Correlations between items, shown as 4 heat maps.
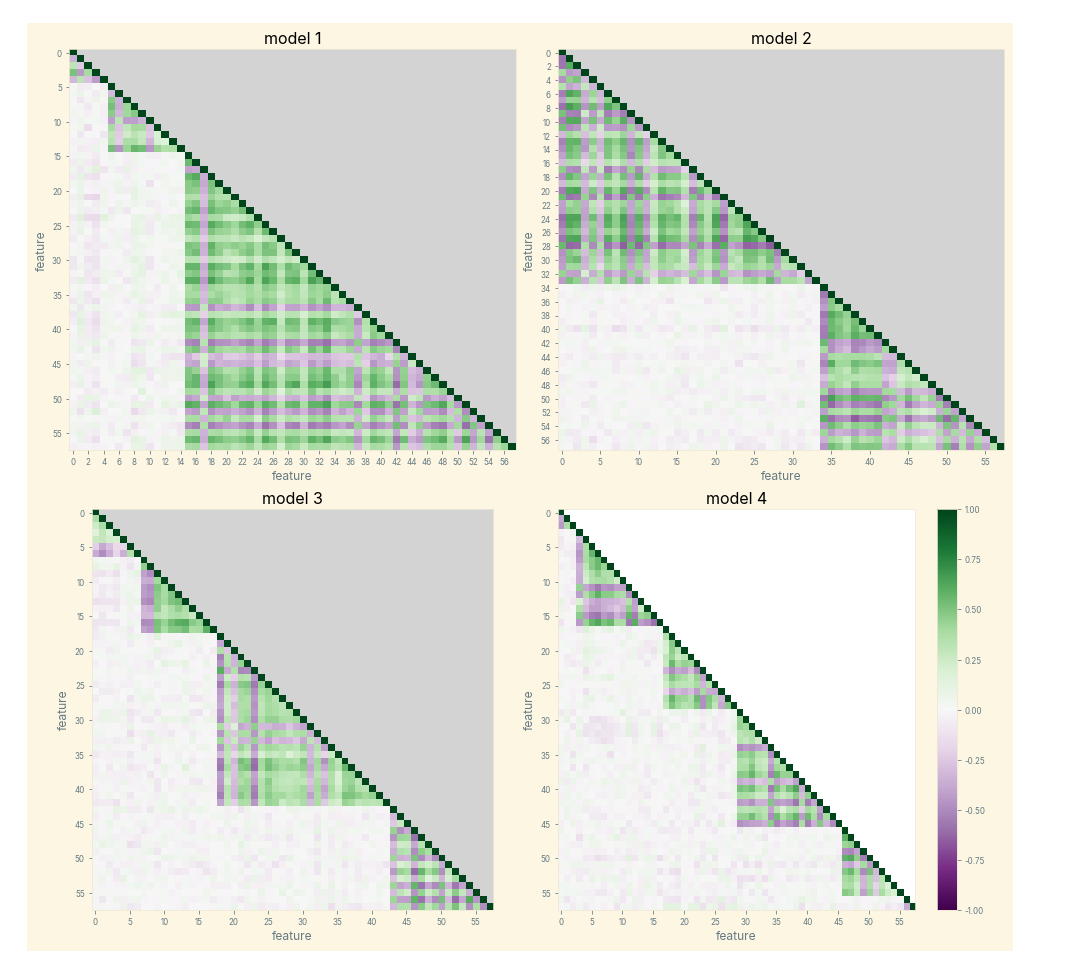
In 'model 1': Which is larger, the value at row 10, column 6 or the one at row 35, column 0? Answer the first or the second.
the first
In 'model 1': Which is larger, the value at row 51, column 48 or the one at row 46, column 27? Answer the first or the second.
the first
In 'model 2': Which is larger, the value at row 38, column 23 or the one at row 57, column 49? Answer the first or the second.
the first
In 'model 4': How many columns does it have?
58
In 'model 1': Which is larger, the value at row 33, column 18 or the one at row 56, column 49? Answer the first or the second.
the first
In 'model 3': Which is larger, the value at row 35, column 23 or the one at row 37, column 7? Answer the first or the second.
the second
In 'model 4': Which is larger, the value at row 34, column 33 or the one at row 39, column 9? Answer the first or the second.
the second
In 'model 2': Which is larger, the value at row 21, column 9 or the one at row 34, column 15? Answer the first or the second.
the first
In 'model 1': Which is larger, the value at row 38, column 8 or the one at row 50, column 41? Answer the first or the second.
the first
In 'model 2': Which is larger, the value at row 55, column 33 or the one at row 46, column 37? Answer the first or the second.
the second
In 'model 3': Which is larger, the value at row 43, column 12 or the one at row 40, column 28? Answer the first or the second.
the second
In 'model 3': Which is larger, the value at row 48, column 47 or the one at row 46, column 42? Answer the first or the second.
the first
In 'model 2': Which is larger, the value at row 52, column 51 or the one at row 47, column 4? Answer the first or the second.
the second
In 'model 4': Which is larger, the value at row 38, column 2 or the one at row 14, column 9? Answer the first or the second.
the first
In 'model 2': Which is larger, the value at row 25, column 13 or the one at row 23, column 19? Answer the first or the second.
the first
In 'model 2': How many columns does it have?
58
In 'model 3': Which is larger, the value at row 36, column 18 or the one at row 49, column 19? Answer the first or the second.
the second
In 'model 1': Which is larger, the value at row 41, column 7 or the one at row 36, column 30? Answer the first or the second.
the second
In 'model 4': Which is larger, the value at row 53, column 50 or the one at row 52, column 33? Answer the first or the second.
the first
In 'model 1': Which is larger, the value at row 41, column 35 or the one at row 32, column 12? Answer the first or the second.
the first
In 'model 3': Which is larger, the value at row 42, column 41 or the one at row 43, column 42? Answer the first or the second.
the first
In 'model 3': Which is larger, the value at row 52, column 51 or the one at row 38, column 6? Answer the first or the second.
the first
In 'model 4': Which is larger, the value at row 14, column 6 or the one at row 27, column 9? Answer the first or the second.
the second
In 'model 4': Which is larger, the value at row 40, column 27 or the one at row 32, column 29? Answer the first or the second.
the second
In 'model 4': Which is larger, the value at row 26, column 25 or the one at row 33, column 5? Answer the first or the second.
the second
